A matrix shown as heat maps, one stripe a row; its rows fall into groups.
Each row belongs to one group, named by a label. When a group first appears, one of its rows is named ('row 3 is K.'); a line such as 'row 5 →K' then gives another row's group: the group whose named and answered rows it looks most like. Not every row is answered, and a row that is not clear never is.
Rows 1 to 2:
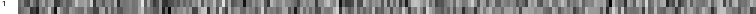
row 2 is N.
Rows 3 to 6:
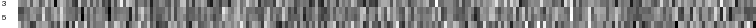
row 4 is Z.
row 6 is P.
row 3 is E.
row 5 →Z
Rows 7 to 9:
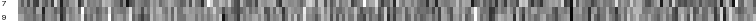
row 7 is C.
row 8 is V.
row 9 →V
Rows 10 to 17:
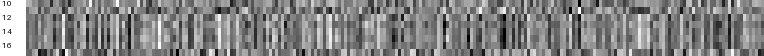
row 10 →V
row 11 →E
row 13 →C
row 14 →C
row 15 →C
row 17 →N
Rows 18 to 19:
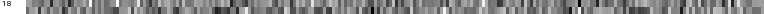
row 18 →V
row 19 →E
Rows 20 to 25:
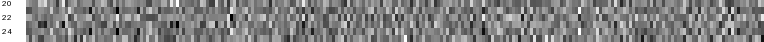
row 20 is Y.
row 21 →Z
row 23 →N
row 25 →P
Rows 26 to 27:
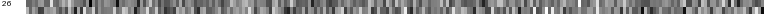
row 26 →Z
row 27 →P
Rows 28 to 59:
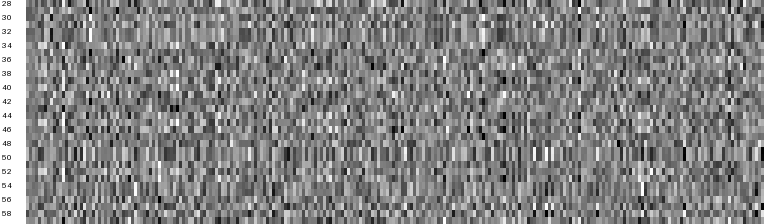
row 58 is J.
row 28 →C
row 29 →Z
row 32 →V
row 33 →V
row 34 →Y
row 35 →Z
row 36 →E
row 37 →E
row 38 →Y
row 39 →C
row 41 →E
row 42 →Z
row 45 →Y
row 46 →C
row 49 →P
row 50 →P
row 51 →C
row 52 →Y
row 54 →J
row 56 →E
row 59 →E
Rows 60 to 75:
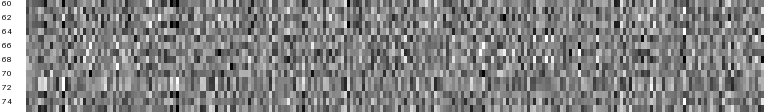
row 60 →N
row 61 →J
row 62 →C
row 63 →N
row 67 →E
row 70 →Z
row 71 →Y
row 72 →Y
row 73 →N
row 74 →J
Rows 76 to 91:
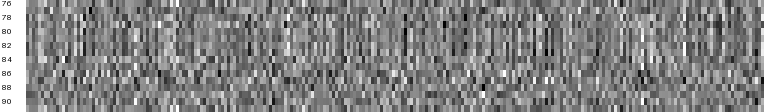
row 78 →J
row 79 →C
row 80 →J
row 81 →J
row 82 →J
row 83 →J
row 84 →Y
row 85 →J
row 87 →P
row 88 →Z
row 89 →V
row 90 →J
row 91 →Y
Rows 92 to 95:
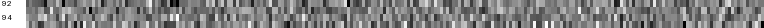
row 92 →N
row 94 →Y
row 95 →P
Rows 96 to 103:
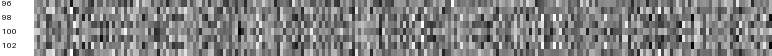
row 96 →E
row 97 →Y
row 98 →P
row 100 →V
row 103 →Y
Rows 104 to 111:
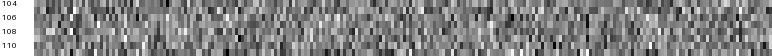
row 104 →E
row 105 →N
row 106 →C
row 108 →Y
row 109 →V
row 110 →J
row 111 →E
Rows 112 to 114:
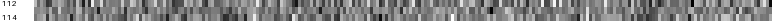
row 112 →P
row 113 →Z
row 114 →E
